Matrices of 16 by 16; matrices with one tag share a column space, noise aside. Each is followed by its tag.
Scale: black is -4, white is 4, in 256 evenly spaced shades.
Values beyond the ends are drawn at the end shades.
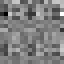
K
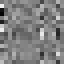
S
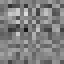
S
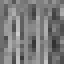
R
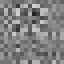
S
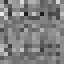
K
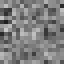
S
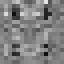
K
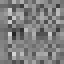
S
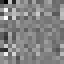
K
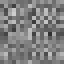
S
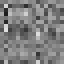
S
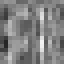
R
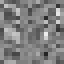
S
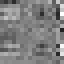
K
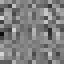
S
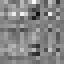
K
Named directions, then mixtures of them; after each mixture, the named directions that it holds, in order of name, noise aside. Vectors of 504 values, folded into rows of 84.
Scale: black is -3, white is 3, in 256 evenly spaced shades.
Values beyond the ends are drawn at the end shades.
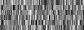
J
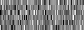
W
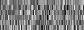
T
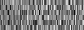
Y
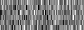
T, W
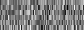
T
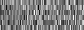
W, Y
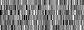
W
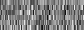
T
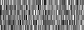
W, Y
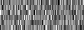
J, W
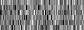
T, W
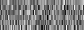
T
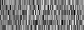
T, Y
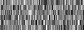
J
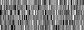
W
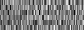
Y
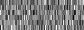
T, W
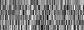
T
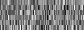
T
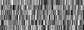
J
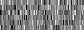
W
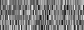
T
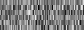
J, T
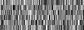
J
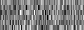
T, W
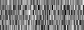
J, T
